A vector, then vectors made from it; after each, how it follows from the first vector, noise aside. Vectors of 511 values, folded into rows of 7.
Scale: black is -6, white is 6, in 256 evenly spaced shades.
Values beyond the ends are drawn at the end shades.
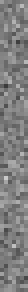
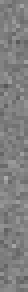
shrunk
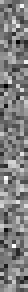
scaled up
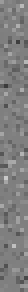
partly zeroed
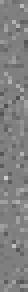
partly zeroed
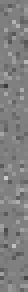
partly zeroed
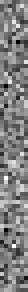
scaled up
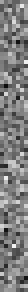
scaled up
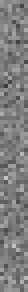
sign-scrambled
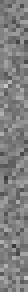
sign-scrambled
